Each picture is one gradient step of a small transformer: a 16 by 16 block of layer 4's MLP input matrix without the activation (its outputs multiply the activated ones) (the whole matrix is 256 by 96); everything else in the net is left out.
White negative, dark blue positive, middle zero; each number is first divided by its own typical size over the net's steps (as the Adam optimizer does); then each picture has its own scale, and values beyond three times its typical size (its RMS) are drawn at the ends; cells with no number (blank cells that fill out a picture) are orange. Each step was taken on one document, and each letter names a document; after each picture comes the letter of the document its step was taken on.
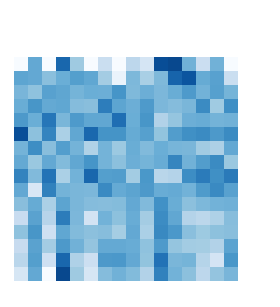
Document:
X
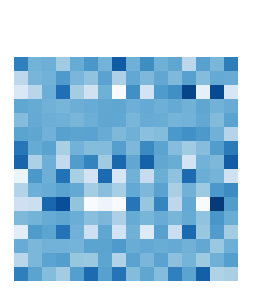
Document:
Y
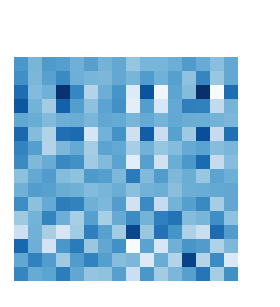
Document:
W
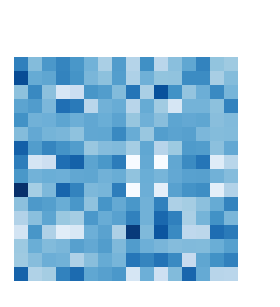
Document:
W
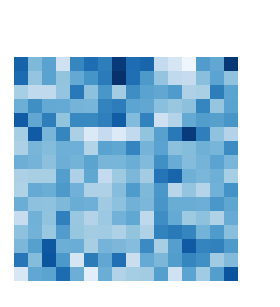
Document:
X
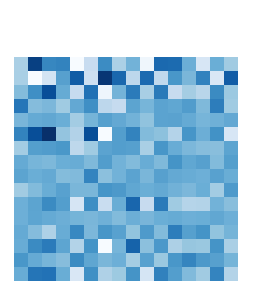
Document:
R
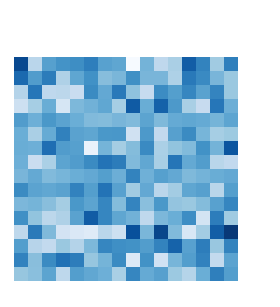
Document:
W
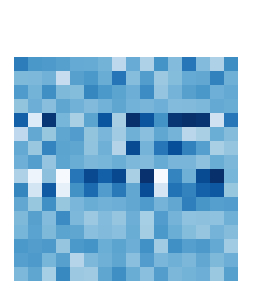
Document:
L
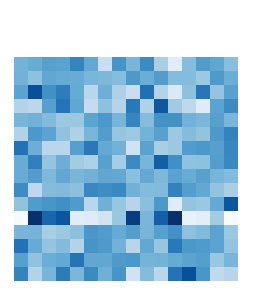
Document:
W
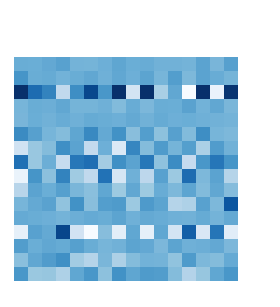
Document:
Y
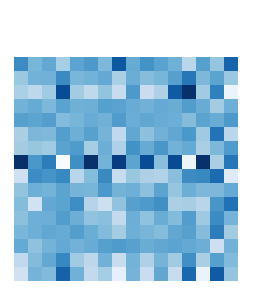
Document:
Y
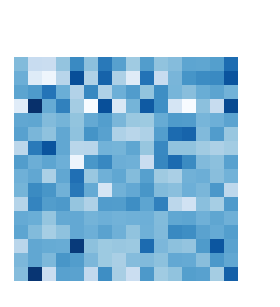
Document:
R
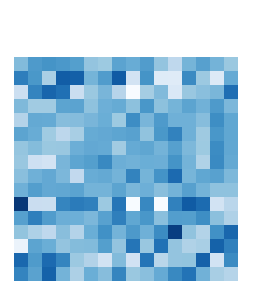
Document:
W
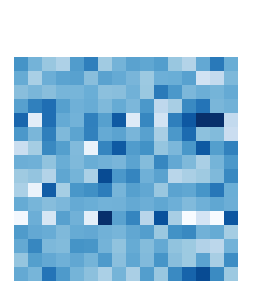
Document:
X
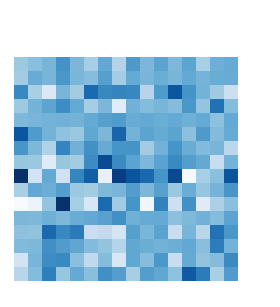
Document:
Y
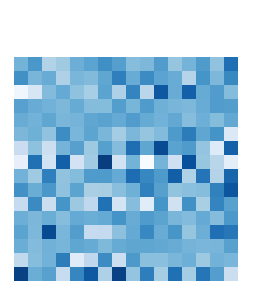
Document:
Y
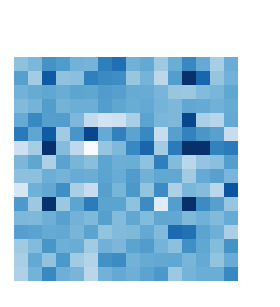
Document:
X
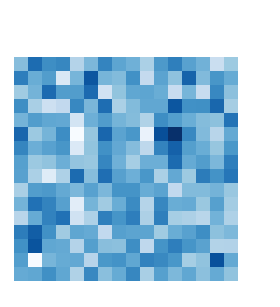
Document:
R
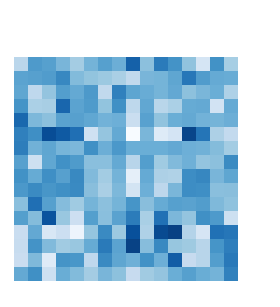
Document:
W
